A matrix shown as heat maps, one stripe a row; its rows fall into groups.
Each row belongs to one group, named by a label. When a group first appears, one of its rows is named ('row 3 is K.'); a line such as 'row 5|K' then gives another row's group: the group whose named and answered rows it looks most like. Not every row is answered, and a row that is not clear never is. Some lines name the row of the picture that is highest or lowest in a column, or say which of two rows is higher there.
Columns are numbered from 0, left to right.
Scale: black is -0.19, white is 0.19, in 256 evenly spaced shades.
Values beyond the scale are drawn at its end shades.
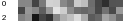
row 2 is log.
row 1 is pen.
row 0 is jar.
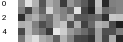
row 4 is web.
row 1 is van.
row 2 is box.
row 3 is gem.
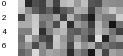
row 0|log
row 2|box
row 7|van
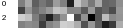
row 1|pen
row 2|log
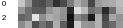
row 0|log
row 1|jar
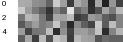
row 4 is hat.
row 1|log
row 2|web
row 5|jar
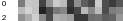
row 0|gem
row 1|gem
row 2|web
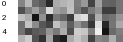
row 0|web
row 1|pen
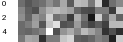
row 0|hat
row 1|pen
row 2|van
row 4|hat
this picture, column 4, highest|4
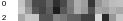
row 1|log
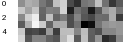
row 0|gem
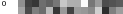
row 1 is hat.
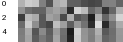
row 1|jar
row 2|box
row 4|jar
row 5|jar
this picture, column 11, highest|3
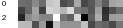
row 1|pen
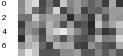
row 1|box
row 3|box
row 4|pen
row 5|box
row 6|web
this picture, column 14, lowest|0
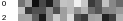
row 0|log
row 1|log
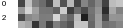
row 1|gem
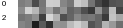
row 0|jar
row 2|box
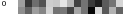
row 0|pen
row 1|van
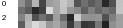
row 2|jar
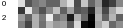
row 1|box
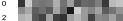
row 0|box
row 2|log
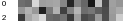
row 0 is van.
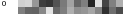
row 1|hat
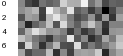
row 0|hat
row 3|hat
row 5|log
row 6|box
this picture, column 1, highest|6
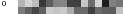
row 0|gem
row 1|pen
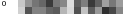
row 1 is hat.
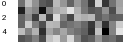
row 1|pen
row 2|jar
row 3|box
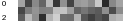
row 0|hat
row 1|pen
